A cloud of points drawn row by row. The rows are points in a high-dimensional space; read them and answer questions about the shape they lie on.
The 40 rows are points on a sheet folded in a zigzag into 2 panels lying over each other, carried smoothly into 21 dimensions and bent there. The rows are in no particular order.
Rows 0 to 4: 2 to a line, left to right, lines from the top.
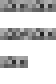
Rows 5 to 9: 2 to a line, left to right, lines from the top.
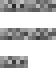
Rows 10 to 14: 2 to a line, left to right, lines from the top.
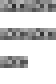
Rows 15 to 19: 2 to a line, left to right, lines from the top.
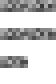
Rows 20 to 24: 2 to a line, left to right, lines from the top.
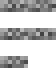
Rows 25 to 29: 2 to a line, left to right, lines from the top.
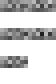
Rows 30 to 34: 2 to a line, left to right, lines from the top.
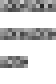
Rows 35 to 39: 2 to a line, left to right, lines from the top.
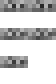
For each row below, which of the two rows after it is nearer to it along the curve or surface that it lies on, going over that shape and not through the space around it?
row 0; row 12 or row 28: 28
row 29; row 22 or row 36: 22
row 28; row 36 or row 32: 36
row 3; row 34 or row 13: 13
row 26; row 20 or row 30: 30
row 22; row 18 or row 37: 37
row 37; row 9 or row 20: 9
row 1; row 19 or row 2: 2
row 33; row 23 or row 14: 14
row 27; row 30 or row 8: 8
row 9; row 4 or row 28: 28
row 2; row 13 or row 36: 36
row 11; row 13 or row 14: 14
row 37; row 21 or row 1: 1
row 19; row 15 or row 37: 37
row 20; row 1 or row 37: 1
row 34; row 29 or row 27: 29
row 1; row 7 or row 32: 32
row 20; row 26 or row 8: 8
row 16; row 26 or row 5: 5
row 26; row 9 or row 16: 9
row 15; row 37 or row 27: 27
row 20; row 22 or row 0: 0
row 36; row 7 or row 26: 26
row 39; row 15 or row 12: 15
